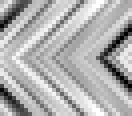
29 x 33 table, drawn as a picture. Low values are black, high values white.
Average level on the scale: 70%. Histogram: skewed, a long tail of low values. Mirror symmetry: top to bottom. Odd rows or columns: none. Slope: none.
